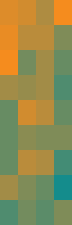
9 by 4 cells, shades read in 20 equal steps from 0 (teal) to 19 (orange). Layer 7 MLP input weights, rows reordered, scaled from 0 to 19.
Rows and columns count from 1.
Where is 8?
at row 3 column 2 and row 9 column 2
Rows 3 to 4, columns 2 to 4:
8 12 7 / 11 12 5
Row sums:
65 55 46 40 44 35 38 28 28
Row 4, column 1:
12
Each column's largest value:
19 16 14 19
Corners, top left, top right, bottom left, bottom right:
17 19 5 9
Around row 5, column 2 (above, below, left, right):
11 10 7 14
